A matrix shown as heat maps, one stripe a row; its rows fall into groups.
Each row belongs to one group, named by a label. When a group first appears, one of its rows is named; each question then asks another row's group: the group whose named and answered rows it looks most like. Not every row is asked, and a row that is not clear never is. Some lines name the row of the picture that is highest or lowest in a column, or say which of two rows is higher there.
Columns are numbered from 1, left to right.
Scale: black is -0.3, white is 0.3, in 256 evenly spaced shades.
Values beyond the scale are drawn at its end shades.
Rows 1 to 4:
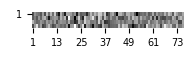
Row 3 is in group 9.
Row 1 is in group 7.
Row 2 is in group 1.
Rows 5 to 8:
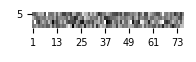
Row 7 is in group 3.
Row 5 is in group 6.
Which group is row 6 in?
9
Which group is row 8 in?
7
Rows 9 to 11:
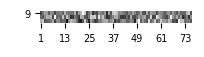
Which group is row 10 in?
6
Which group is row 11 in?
3
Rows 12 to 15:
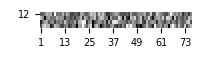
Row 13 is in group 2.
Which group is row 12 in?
6
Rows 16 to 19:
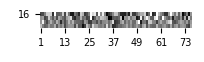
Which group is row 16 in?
6
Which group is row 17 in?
2
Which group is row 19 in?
9
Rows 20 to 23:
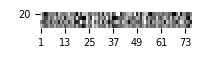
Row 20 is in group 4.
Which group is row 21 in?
9
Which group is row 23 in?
9
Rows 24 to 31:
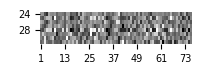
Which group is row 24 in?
4
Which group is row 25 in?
6
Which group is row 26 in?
4
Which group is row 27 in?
2
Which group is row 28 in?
6
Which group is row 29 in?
2
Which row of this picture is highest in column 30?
28
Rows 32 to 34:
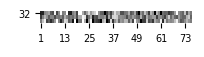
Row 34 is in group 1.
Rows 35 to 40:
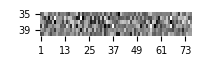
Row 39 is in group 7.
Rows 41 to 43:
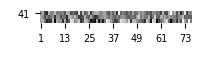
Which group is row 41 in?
4
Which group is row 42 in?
3
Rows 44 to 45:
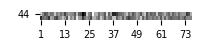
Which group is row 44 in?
9
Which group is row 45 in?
1
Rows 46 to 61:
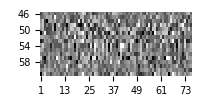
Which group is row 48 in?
4
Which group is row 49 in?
3
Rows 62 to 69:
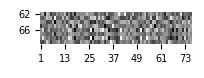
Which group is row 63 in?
6
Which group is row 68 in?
2
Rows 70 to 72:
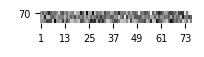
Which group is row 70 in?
7
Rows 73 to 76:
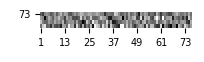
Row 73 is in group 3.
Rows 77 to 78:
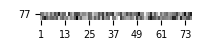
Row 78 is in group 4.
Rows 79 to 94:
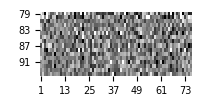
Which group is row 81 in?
7
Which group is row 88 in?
4
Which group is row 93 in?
2
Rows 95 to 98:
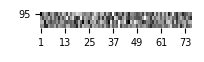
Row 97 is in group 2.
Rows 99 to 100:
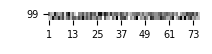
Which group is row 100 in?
2
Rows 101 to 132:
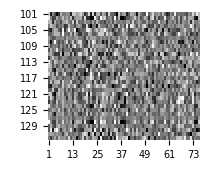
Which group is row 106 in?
6
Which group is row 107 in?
4
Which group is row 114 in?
3
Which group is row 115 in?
4
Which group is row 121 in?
4
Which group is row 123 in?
4
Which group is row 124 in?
9
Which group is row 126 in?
4
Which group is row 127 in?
9
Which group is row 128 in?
9
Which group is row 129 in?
4
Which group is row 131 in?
7
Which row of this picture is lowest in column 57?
108
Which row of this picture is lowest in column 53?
118
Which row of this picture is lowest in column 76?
130
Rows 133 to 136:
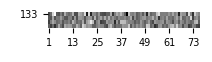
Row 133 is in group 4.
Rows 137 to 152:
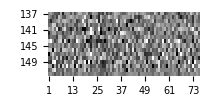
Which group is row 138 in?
1
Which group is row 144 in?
3
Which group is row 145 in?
2
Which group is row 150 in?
7
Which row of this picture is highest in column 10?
150
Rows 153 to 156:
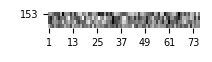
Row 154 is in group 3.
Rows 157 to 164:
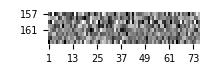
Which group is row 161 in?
9
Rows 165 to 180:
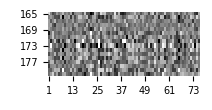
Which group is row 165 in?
9
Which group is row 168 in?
4
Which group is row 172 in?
3
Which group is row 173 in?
2
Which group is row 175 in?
1
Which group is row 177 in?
2
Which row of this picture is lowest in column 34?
179
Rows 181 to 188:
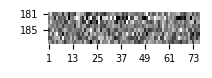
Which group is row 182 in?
2
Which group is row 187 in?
6
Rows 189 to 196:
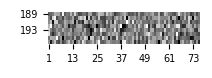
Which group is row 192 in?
3
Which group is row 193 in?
9
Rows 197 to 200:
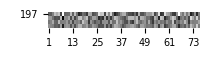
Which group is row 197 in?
6
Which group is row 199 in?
7
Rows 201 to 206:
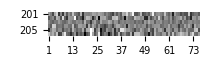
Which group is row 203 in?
1
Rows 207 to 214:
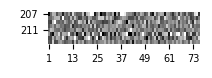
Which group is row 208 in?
6
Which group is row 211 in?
2
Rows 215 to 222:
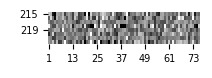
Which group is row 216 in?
4
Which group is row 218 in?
9
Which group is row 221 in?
4
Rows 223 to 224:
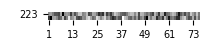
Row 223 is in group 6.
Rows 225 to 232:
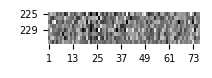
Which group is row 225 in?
2
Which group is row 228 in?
9
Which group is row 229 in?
2
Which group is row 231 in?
2
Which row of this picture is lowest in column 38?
228
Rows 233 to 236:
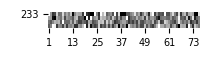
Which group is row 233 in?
9
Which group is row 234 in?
4
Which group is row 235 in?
6
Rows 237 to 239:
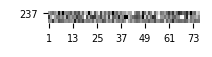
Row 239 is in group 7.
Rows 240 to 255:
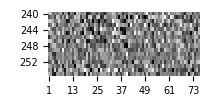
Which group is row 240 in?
3
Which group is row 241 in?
2
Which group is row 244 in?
9
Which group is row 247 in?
3
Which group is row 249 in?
6
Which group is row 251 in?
4
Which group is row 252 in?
7
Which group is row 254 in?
1
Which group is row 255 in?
4
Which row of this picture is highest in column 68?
248
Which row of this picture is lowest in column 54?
248
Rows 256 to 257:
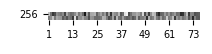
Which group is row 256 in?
4
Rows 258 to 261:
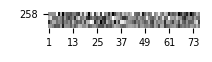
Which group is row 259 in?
3
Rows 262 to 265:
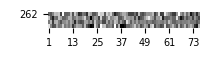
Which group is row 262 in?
6
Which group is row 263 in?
1
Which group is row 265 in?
9
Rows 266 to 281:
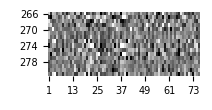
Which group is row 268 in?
9
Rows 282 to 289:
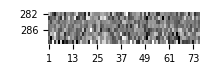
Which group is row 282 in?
4
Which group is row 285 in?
2
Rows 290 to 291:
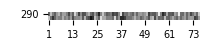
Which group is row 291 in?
9
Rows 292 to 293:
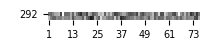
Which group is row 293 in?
9
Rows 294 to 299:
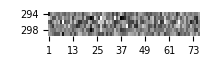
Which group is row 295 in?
9
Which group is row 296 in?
6
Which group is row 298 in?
9
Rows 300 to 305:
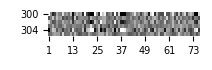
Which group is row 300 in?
9
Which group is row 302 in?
9
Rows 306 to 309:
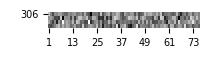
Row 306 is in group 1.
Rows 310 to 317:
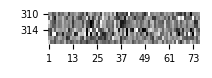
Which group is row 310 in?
2
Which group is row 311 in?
4
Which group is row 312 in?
9
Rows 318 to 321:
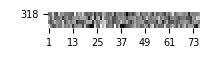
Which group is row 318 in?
7
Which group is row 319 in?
7
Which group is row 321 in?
9
